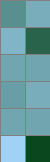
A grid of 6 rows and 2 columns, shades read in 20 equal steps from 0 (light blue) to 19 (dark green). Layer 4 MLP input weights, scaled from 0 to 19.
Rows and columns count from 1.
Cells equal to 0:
1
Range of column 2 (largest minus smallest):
14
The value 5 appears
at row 1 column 2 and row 4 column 2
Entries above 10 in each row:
0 1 0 0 0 1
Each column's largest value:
9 19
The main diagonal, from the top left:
9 15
